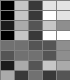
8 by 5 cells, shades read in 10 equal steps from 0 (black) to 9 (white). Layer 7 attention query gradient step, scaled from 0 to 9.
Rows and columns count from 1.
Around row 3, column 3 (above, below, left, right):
2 2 6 7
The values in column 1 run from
0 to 6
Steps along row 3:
up down up down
